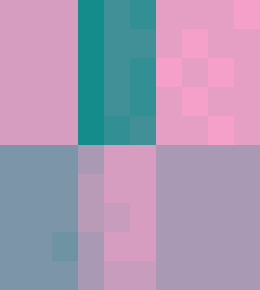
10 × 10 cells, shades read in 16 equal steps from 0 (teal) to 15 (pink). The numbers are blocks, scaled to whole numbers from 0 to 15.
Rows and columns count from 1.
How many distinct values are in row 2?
5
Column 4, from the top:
0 0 0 0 0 10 11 11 10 10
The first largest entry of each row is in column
10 8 7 8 9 5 5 6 5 5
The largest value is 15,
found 6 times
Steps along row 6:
same same up up same down same same same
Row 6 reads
7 7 7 10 13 13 10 10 10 10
